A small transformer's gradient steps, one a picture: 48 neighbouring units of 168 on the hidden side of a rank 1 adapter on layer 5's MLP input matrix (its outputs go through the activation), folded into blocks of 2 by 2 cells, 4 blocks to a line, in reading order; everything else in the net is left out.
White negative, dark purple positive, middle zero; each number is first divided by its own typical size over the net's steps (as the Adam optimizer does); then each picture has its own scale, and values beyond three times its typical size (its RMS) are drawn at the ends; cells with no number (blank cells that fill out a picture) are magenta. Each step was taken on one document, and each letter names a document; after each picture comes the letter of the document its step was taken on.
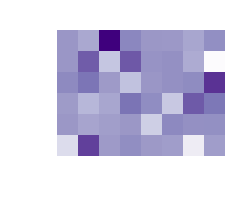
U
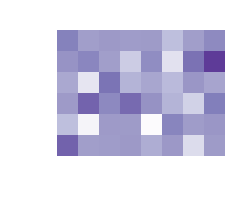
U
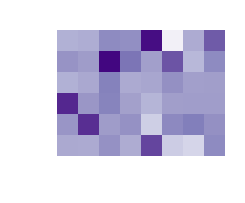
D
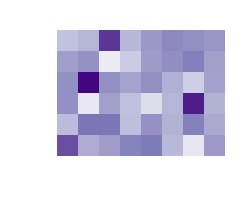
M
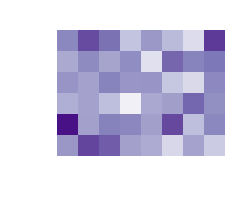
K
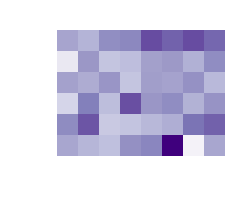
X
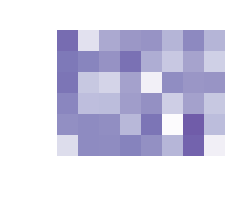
K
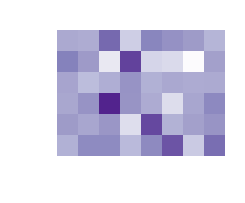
D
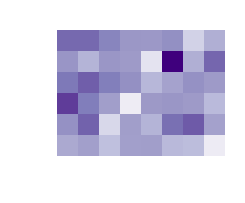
K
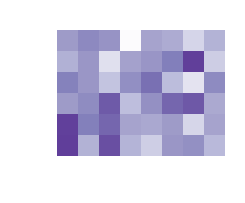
K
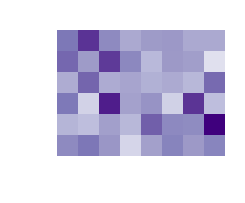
D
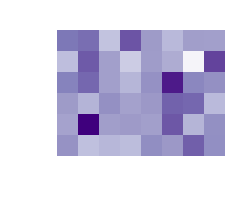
U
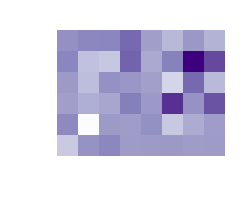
U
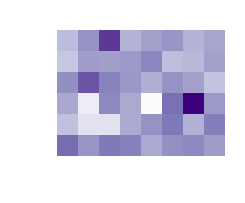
M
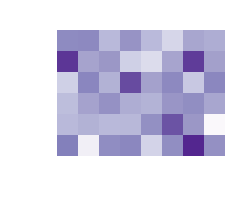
X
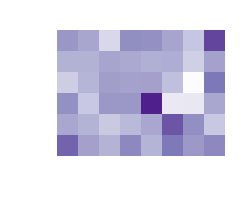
M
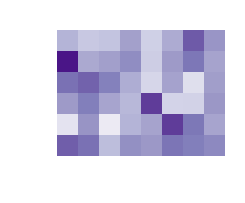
M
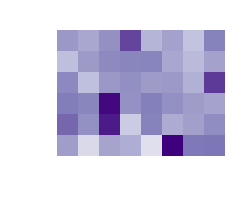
D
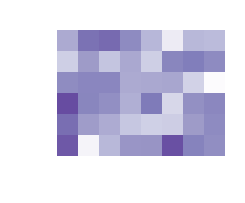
X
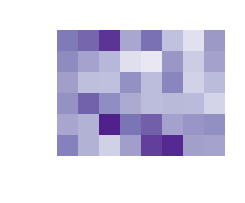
D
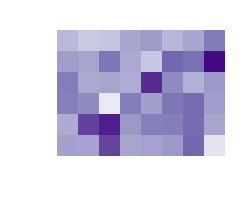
K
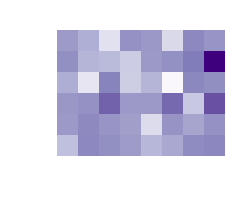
U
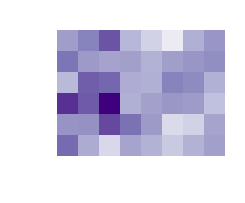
D
